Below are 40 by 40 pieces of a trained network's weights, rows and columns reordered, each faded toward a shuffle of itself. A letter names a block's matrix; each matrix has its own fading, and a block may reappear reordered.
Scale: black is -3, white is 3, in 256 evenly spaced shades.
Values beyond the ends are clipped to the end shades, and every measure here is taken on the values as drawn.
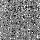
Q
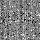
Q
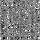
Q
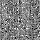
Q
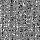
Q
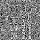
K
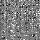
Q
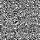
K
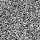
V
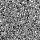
V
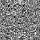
K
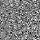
K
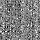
Q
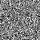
V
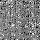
Q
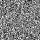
V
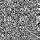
K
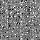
Q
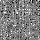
Q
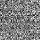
K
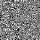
K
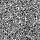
V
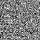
V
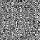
K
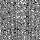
Q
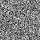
V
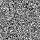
V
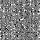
Q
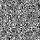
K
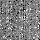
Q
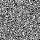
V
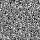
V
